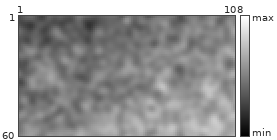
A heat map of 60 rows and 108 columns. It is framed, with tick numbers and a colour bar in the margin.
The top left is the ninth with the lowest average. Overall the values sit about 50% of the way up the scale. The ninth with the highest average is the bottom right. Values rise toward the bottom right. No row or column stands out. There are no regular stripes. The texture is blotchy. Neither half mirrors the other.
